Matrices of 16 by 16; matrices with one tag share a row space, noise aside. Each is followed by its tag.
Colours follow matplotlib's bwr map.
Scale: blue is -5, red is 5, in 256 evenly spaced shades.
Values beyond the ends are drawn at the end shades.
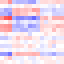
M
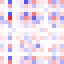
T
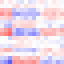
M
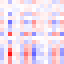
T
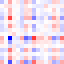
T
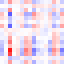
T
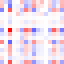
T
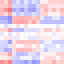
M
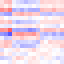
M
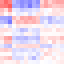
M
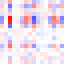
T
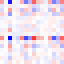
T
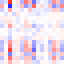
T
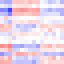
M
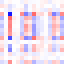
T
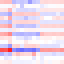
M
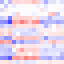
M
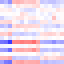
M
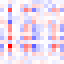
T
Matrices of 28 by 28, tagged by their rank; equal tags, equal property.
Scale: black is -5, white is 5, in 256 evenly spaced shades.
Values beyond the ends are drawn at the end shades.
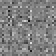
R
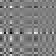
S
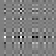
S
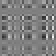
S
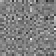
R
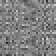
R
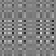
S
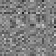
R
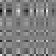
S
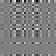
S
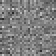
R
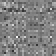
R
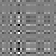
S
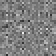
R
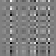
S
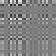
S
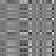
S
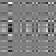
S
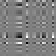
S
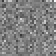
R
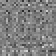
R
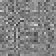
R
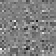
R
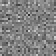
R
